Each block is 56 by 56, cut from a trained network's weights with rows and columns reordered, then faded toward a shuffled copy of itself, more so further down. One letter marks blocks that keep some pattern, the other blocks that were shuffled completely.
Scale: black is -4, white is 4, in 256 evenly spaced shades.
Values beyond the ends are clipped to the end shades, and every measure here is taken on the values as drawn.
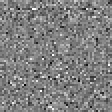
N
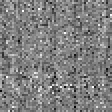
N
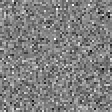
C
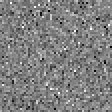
C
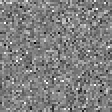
N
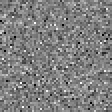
C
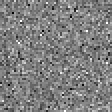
C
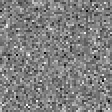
C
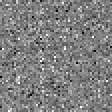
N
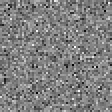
C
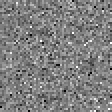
N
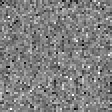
N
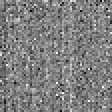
N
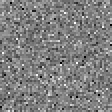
C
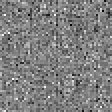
N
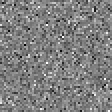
C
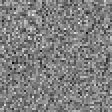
N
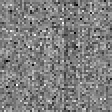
N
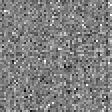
N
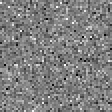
C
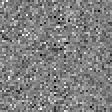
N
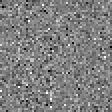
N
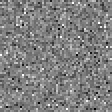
C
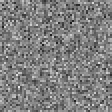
C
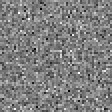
N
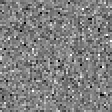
C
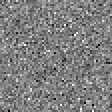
C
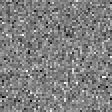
C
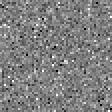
C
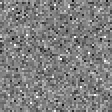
C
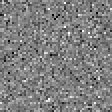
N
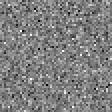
C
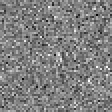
C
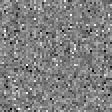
N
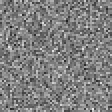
C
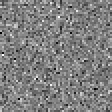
C
